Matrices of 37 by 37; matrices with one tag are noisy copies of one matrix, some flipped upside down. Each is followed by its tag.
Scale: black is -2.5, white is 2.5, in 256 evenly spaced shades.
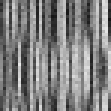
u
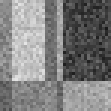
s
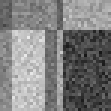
s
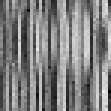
u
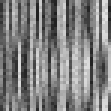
u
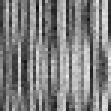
u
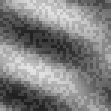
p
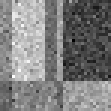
s
